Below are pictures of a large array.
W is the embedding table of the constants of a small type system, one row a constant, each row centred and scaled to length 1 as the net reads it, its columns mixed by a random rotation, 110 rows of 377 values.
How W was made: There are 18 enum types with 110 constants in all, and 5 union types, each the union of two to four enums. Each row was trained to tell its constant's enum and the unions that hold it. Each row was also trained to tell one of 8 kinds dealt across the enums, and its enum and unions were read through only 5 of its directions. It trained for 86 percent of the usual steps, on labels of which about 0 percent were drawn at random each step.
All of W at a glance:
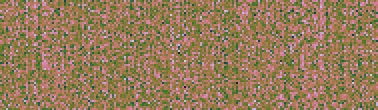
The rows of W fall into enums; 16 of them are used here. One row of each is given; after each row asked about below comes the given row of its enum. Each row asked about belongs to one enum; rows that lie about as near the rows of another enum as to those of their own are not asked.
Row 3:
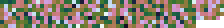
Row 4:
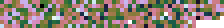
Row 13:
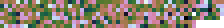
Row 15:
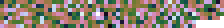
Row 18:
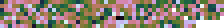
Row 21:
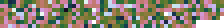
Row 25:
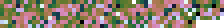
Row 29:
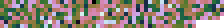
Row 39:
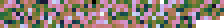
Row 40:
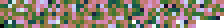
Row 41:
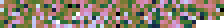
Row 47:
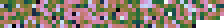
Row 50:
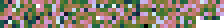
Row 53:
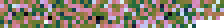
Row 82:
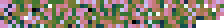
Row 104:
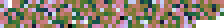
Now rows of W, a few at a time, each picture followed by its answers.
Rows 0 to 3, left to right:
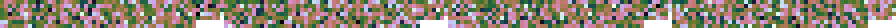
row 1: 15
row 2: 13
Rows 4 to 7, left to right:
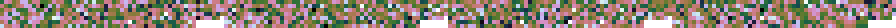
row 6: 104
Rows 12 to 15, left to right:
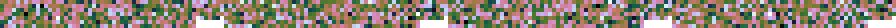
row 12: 3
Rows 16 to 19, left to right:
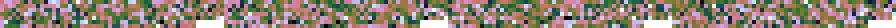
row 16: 39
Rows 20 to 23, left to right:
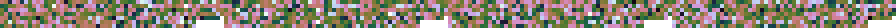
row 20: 47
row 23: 82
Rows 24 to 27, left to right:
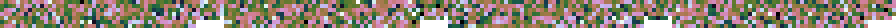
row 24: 3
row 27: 18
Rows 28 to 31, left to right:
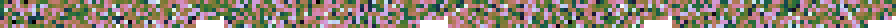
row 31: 25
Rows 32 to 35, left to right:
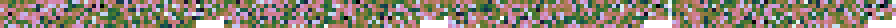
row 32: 82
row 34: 13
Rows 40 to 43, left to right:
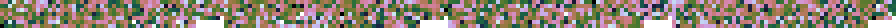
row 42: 29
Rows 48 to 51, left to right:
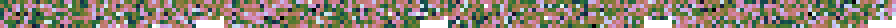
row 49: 82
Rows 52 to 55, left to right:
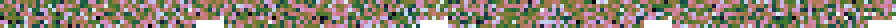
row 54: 29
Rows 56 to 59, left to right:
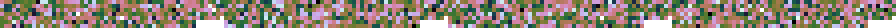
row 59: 50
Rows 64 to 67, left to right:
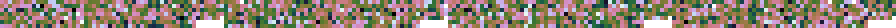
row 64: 4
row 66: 4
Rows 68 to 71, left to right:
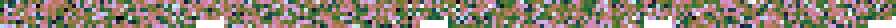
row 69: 82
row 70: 40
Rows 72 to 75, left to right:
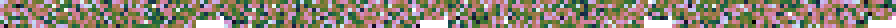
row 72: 41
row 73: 39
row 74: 50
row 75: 25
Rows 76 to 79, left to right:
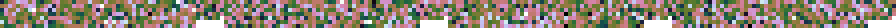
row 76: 29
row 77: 50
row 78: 41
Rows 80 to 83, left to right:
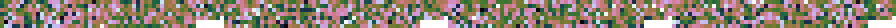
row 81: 104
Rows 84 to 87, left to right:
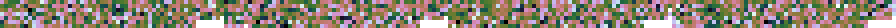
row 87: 13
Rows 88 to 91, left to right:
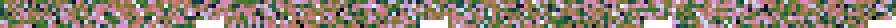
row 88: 39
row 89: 47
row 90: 21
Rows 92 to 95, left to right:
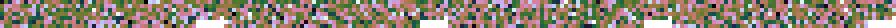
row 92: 29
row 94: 50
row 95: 18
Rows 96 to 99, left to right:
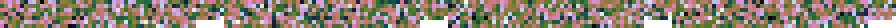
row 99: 53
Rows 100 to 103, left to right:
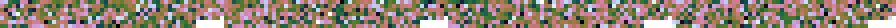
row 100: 41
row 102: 15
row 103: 39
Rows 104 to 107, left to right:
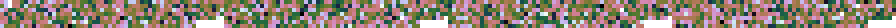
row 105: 25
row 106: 18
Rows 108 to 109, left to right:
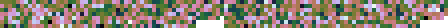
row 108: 41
